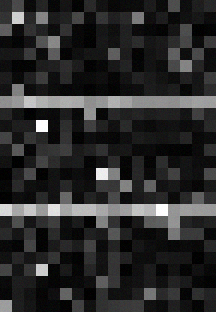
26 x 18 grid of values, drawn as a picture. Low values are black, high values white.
Rows 9 and 18 stand out from the rest. The values are skewed, with a long tail toward high values. No overall slope runs across the table. The middle right is the smoothest part.
